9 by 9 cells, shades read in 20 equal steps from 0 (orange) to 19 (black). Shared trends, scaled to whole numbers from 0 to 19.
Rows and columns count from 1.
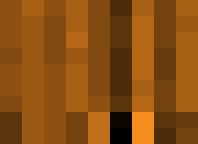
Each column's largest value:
12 7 9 10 9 19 6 13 11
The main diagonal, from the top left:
8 7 9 7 9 13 5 12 10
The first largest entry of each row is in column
6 6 6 6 6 6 6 6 6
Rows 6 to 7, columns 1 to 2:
8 7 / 9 7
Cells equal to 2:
0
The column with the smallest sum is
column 7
